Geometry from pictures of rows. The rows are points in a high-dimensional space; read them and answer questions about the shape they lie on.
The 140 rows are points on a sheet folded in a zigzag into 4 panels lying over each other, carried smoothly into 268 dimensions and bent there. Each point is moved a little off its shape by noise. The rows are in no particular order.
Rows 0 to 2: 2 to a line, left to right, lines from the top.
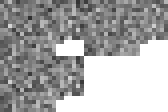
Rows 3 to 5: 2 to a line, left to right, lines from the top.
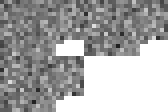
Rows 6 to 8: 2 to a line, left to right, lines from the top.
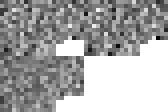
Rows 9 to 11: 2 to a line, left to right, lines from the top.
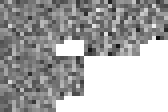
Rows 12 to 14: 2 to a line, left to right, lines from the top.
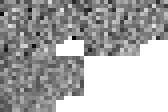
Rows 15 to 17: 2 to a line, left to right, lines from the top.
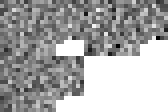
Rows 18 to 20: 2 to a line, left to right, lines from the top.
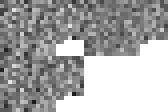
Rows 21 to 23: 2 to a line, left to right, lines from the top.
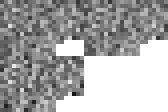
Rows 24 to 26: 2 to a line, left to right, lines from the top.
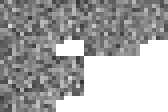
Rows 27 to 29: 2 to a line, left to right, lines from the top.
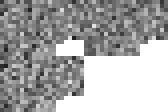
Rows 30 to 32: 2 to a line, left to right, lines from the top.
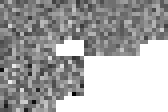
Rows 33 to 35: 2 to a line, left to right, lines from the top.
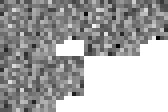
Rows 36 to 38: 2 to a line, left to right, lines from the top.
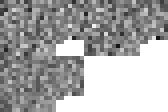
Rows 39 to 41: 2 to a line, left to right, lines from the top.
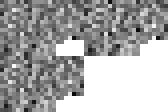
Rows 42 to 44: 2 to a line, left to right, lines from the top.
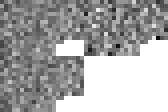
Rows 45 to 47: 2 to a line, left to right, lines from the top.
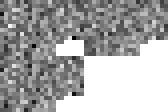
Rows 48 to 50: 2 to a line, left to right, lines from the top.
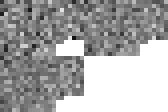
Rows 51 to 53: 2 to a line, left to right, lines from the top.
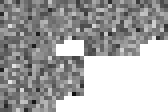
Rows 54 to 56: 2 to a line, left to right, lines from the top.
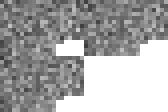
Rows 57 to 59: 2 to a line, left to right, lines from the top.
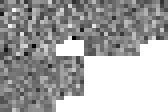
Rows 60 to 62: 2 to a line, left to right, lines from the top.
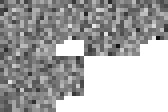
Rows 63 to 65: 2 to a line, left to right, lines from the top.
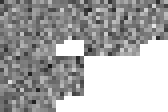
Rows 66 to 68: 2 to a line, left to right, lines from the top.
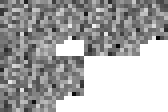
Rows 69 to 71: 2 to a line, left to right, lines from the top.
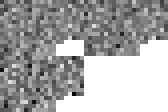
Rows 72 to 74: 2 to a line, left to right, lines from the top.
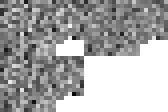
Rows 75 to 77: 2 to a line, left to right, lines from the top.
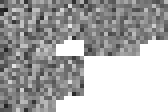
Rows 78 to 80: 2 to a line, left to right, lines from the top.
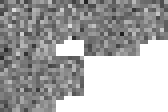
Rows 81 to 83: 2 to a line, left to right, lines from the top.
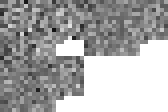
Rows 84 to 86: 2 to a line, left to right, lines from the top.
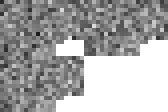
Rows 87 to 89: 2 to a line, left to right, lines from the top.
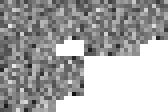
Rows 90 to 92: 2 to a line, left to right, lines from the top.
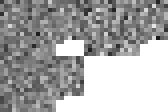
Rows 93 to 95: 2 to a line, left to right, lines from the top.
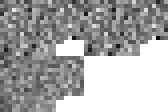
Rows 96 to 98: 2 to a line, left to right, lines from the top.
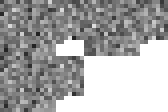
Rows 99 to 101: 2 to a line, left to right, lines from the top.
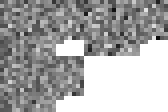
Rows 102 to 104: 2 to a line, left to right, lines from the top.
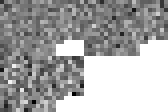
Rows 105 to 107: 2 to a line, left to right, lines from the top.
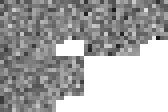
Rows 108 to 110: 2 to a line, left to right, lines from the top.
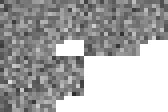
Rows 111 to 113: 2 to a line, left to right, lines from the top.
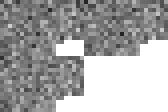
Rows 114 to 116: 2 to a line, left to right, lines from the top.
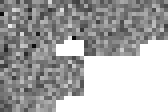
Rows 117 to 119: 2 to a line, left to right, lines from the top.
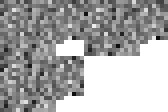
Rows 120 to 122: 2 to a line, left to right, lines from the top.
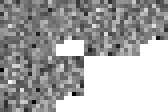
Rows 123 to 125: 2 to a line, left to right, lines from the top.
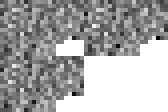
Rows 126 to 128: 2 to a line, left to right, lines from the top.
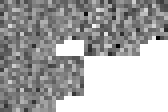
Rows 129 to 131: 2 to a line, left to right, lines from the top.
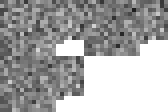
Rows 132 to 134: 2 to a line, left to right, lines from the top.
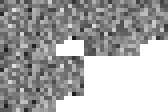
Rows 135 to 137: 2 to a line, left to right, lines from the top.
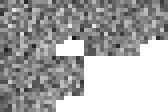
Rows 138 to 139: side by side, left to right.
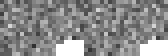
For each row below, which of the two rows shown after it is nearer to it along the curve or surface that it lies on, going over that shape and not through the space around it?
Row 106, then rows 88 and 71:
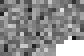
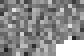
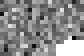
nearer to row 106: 71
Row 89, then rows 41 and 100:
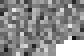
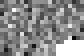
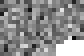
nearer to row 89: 100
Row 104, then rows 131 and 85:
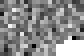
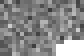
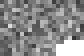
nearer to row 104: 85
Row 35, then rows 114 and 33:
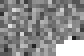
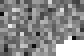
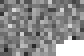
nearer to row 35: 114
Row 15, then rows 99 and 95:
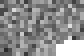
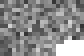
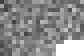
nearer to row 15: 95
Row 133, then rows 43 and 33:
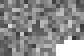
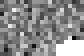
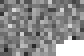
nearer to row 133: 43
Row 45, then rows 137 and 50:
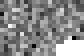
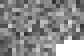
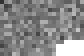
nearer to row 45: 137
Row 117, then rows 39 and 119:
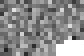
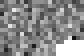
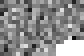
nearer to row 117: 119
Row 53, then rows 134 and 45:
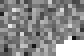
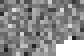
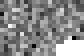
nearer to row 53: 45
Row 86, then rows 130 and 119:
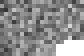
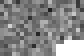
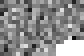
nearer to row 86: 119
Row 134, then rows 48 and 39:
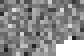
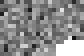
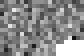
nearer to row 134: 48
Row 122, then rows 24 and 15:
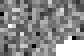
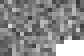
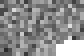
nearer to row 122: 24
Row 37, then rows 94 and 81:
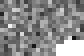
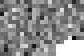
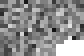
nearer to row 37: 81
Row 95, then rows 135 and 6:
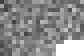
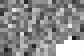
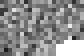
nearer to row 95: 6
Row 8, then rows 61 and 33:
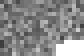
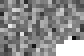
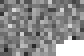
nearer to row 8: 33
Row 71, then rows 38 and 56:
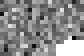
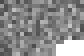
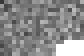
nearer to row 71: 38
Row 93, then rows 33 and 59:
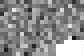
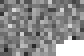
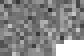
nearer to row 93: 33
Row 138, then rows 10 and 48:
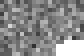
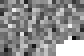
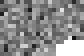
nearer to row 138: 10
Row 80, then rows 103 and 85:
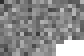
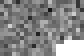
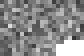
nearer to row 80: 103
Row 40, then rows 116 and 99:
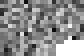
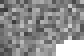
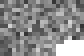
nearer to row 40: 99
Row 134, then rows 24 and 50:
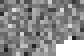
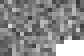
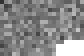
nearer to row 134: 50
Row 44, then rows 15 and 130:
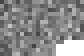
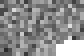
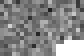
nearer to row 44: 15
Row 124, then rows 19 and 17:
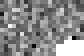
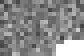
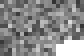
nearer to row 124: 17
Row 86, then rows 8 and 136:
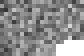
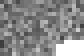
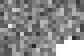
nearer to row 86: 8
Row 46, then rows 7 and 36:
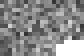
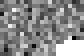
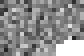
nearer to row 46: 7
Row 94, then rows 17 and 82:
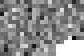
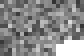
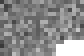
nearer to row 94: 82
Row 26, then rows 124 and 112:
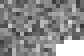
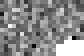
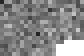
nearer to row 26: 124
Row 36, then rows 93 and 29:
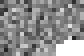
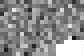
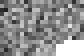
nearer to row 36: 29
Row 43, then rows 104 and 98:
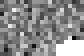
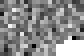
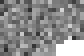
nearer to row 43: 104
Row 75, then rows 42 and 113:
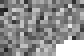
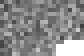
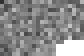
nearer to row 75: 113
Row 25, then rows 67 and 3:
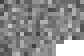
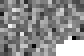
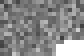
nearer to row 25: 3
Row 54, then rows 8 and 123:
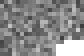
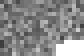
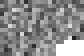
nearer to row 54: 8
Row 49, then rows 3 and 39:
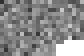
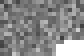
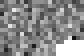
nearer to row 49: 3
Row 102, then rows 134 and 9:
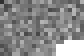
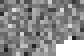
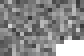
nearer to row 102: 134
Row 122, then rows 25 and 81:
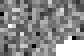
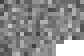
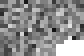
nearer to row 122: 81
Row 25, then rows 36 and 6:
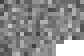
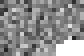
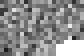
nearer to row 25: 6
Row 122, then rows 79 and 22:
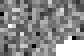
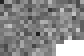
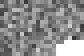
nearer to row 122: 22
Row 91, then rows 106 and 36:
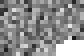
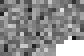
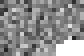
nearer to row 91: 36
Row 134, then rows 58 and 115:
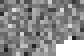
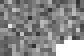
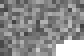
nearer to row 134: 115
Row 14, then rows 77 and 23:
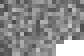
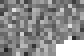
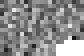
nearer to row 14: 77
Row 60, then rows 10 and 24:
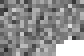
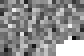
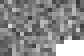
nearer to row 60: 10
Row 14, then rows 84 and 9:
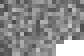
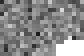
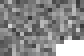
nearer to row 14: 84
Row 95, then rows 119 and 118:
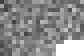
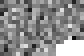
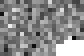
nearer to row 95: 119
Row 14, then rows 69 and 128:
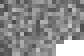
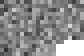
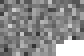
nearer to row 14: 128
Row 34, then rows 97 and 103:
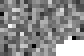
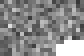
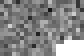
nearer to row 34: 97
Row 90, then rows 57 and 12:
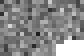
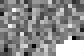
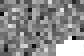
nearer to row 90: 12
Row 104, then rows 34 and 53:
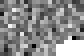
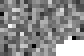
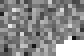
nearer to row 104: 34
